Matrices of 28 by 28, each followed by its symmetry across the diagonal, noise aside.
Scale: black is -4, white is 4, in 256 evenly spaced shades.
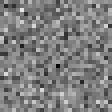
neither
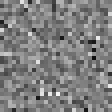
antisymmetric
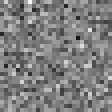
neither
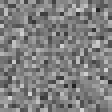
antisymmetric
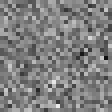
antisymmetric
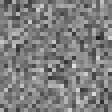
neither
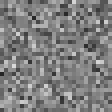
antisymmetric
